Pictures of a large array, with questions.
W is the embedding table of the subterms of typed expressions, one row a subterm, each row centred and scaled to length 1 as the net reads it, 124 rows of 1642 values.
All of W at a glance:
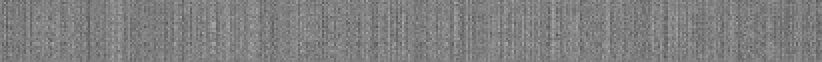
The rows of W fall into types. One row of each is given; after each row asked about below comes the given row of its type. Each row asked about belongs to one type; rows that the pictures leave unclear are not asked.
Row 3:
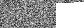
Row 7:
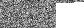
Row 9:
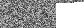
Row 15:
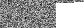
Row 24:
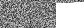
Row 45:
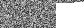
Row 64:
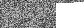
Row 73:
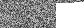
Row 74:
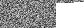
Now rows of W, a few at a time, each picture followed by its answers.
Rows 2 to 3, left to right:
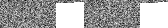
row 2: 15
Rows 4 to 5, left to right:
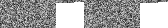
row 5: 9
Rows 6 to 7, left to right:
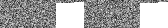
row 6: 24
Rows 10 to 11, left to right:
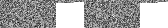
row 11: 64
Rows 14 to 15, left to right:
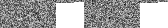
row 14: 3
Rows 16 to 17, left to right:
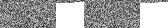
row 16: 73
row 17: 24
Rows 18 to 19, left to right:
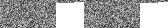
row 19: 73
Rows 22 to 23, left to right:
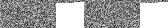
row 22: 73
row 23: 24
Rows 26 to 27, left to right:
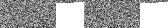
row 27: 24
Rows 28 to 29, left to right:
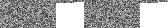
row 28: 9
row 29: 15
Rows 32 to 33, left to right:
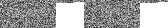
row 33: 7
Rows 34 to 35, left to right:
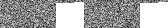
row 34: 73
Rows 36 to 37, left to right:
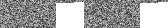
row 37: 9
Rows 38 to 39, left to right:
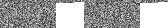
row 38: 64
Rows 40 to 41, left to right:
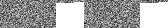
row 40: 74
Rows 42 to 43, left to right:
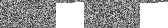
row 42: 7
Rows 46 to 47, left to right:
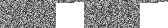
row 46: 45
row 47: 45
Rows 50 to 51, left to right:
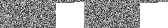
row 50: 45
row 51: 74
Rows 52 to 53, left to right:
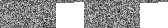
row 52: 73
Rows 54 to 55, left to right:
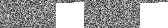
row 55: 3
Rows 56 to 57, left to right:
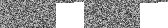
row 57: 9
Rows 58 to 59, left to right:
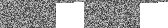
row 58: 74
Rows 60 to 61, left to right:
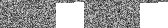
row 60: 7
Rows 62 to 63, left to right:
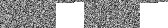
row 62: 45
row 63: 45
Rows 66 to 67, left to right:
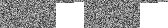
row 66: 74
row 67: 74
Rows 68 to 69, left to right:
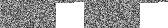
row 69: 3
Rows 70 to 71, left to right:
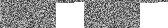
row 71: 24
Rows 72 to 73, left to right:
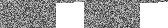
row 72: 74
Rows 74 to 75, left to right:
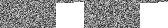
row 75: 45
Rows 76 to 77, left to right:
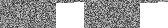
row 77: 74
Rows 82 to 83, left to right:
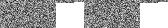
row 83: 9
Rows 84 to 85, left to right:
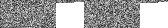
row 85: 45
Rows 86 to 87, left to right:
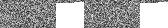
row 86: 73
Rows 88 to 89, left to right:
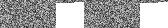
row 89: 73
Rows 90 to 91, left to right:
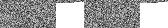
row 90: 73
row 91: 64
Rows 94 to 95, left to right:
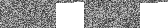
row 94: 9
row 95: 64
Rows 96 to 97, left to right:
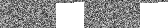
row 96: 9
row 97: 24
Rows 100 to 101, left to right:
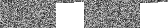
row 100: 15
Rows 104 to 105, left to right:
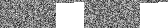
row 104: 45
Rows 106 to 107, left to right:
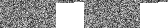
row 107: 9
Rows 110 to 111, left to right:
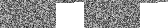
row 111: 64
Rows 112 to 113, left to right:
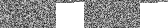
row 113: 74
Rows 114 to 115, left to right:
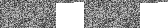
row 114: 64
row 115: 64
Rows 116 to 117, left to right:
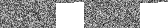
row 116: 3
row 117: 9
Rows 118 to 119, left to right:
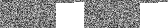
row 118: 73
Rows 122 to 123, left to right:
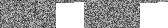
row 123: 74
